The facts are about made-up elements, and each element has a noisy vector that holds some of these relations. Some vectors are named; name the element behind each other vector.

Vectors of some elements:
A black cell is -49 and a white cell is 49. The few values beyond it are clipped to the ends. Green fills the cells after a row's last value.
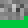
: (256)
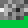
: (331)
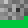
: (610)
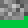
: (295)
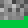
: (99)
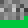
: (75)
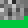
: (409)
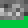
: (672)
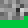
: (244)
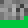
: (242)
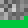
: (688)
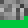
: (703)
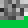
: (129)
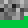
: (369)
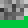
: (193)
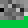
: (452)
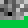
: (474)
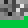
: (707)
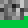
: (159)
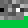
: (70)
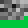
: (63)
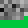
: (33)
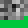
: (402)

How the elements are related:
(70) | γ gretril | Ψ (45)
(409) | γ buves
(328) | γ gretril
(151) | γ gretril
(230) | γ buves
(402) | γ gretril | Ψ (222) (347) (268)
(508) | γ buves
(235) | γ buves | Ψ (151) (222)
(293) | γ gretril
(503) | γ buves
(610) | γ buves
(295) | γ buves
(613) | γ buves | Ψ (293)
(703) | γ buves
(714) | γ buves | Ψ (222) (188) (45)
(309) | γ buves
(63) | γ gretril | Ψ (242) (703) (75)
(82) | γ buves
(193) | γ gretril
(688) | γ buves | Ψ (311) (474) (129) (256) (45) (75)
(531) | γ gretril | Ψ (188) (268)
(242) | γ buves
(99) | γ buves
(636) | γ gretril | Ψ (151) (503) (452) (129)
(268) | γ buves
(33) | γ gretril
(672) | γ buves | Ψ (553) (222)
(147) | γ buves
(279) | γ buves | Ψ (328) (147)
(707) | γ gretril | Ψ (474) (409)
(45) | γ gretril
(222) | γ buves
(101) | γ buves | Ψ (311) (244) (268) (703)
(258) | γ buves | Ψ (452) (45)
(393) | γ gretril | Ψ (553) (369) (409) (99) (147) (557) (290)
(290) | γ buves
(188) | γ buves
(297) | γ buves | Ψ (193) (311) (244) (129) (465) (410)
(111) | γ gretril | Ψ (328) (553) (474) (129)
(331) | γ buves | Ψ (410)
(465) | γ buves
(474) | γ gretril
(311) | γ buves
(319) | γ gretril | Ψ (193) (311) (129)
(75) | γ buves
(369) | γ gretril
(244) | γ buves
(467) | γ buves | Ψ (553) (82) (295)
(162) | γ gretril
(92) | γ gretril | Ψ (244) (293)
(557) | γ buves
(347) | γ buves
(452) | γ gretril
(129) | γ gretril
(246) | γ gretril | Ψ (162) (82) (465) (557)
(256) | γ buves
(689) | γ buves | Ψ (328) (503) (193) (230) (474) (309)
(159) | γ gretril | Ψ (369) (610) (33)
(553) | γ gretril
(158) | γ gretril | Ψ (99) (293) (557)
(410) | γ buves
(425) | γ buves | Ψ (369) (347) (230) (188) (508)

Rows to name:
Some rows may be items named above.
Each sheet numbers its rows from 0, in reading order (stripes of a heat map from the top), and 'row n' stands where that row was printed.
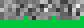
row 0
(465)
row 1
(531)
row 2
(111)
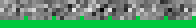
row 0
(311)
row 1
(147)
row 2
(531)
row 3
(410)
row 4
(158)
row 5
(714)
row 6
(162)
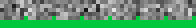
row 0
(159)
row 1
(689)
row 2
(613)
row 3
(328)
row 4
(425)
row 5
(147)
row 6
(268)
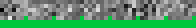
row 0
(293)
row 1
(279)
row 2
(258)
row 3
(688)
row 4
(159)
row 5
(553)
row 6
(465)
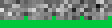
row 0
(467)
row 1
(147)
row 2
(331)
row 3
(402)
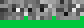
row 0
(246)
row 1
(92)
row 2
(707)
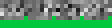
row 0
(222)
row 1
(393)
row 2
(151)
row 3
(297)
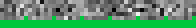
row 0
(111)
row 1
(409)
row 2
(293)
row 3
(235)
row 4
(45)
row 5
(636)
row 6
(101)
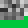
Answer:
(319)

